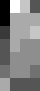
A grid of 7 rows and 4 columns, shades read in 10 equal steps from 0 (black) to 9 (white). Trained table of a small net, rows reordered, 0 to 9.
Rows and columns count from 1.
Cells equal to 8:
0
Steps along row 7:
down same same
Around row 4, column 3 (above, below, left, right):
6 5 6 5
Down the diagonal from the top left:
0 6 6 5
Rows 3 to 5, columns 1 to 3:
2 6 6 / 3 6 5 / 3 5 5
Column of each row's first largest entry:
2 2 4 2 2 2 1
